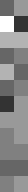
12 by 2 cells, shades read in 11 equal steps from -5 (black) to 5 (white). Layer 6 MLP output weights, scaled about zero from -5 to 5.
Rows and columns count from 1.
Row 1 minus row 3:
-3 -1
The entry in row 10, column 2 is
0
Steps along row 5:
down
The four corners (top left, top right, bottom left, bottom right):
-1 1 0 1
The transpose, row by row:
-1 5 2 -1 2 -1 -3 1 0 0 -1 0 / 1 -3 2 0 -1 0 1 1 1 0 -1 1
